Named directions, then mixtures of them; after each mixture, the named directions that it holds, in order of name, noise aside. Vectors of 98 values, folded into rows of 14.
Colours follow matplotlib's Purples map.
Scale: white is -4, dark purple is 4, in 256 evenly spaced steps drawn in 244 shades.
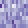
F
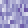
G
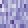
F, G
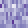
F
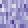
F, G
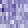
F, G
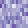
F, G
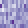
F, G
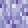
F, G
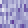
F, G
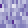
F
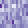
F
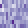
F, G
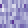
F, G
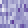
F, G
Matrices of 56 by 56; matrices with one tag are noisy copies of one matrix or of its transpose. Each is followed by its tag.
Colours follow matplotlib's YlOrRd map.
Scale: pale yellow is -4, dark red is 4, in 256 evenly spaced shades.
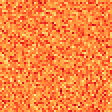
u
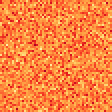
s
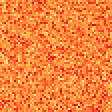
u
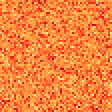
u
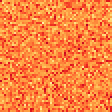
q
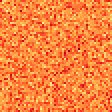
q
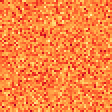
s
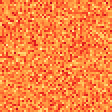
s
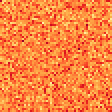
q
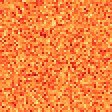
s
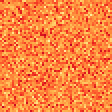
s
